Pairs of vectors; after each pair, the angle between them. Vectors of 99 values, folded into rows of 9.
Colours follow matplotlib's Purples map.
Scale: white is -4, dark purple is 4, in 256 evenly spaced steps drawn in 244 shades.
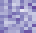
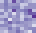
partly opposed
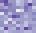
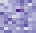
nearly opposite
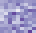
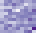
partly aligned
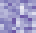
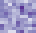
nearly opposite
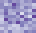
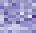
nearly parallel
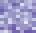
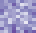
nearly parallel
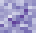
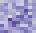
nearly parallel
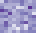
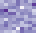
partly aligned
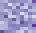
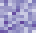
partly aligned
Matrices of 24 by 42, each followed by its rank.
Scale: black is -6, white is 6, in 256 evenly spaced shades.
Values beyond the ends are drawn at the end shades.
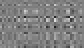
two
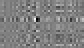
two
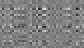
two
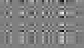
one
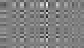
one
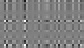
one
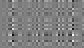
one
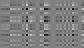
one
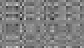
two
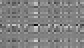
two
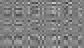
two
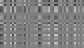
one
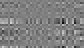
two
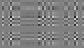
one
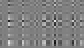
one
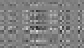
two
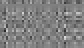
two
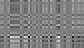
one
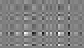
one
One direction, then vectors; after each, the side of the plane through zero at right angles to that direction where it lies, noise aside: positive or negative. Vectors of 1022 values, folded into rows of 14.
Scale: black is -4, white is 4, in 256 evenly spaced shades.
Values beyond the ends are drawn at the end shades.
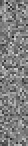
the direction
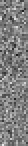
negative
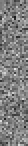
positive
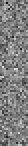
positive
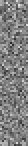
negative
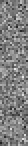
positive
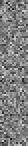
positive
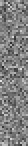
negative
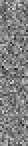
negative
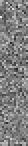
negative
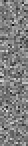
negative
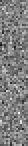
positive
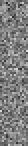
positive
